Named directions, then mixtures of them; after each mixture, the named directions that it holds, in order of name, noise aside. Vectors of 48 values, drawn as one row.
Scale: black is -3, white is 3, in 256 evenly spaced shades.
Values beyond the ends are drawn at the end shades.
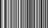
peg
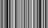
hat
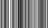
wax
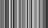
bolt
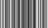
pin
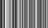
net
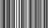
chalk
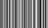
hat, net, pin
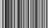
net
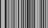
peg, pin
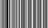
chalk, hat, pin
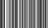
net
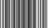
pin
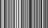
chalk, peg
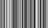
net, pin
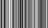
net, wax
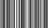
chalk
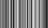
bolt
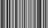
hat, net, peg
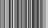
bolt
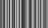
chalk, net, pin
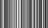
chalk, hat, peg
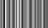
chalk, net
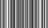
hat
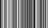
net, peg, pin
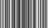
pin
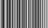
bolt, peg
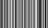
hat, net, wax
